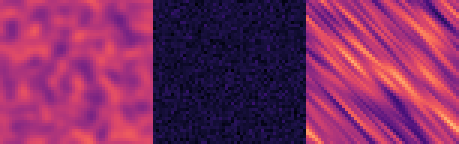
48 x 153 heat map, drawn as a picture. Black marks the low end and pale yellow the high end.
The table splits into one row of 3 panels. Panel 1,1: middling, blotchy. Panel 1,2: very low, fine-grained, faint in contrast. Panel 1,3: middling, slanting down to the right, strong in contrast.
